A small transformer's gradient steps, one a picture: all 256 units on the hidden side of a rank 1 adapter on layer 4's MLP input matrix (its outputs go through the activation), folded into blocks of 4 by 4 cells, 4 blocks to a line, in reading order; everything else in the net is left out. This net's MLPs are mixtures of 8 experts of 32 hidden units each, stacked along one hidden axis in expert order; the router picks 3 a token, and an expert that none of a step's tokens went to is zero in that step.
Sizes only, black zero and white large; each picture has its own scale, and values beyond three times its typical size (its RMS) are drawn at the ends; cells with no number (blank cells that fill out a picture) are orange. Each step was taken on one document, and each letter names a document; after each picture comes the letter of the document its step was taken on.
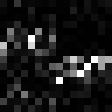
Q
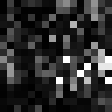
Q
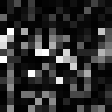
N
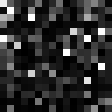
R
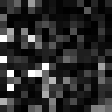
N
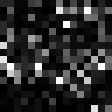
Q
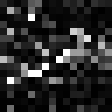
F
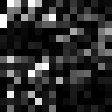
F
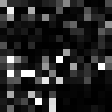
F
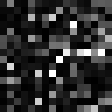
R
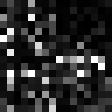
N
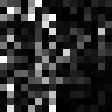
F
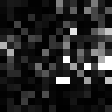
Q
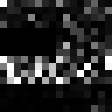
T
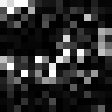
T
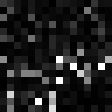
N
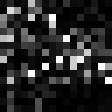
N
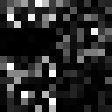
T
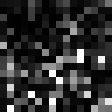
R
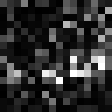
Q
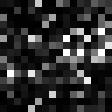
R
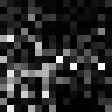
N
